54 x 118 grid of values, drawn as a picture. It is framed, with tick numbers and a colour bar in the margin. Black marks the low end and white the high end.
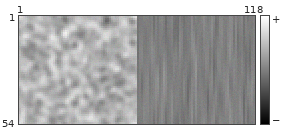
It is made of 1 by 2 panels. Panel 1,1: high, blotchy. Panel 1,2: middling, streaked downward, faint in contrast.
